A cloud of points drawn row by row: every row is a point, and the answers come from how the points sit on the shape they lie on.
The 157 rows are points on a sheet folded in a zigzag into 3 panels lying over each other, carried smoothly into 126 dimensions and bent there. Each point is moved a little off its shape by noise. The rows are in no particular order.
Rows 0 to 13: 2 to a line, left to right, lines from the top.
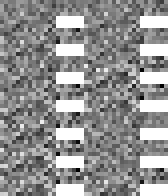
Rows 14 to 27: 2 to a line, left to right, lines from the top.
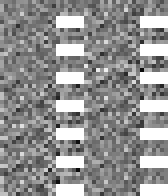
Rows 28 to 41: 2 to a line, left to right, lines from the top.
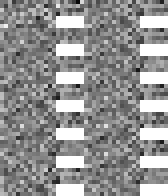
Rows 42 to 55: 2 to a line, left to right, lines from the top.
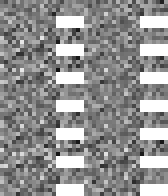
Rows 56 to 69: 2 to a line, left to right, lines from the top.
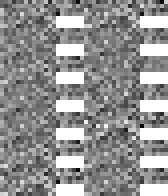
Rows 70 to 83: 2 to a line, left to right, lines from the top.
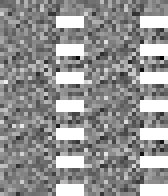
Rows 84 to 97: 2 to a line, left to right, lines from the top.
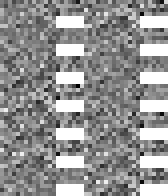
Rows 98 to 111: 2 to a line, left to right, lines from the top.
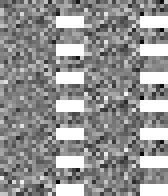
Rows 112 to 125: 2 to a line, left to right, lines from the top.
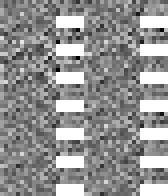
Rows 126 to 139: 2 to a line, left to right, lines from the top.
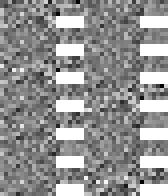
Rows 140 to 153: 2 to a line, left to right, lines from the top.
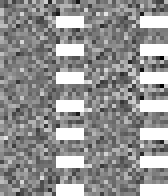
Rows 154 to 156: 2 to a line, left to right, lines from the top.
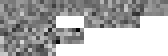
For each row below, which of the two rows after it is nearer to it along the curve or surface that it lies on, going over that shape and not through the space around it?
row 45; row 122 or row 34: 122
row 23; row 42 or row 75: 42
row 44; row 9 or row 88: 88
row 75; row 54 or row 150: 150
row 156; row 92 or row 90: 92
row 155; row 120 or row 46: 120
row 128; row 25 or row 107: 107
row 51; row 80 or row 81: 81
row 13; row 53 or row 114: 114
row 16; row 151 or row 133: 151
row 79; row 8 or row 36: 8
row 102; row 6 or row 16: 16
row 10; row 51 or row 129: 51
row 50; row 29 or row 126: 126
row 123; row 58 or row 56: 56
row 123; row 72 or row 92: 92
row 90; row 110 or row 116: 110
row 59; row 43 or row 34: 43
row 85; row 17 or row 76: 17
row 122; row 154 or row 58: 154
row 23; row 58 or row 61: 61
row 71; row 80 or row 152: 152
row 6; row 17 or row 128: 128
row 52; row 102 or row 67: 102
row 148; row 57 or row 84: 57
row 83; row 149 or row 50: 50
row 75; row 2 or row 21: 21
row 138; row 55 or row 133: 133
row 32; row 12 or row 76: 76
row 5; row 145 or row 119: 145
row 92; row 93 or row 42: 93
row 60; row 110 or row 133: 133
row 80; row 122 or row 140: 122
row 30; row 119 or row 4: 119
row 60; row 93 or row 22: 22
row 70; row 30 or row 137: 137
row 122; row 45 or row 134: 45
